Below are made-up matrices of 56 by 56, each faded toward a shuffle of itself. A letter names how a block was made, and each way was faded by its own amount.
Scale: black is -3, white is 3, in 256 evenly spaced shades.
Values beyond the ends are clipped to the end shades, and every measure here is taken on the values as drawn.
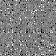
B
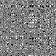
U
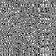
U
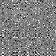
U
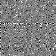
B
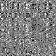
U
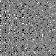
B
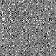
B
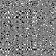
U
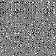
B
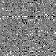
U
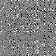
B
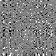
B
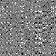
U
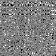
B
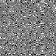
U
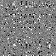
B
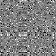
U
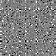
B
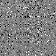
B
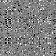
U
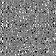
B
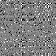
U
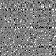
U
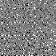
B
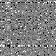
U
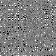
B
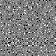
U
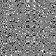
U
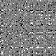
U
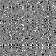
U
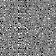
B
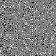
B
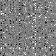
B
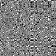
U
